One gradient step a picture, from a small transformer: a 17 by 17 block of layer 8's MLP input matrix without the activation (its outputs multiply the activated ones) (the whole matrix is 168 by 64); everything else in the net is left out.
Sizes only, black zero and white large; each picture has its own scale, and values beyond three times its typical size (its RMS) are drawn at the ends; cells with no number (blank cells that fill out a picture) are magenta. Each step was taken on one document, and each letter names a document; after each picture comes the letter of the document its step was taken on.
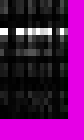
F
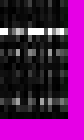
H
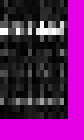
F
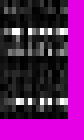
H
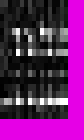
H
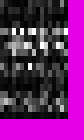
F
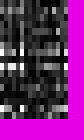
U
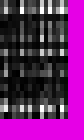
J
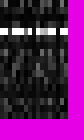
J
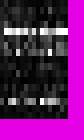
F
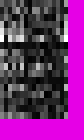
U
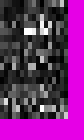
F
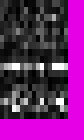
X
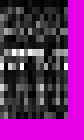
U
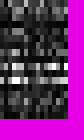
X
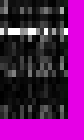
J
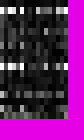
U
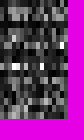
X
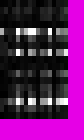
H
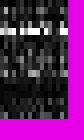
J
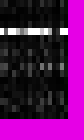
J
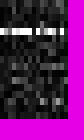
X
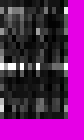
U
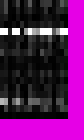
H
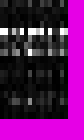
F
